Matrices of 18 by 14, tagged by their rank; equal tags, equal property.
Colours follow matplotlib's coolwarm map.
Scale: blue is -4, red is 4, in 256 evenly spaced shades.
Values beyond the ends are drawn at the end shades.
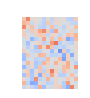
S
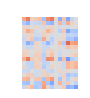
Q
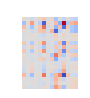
Q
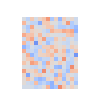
S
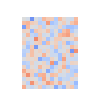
S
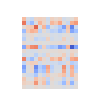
Q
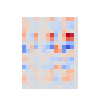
Q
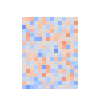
S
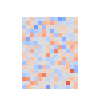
S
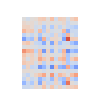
Q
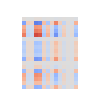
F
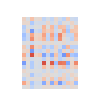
Q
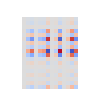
F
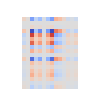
F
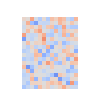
S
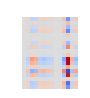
F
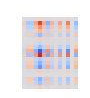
F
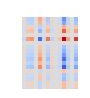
F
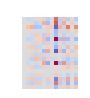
Q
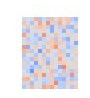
S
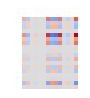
F
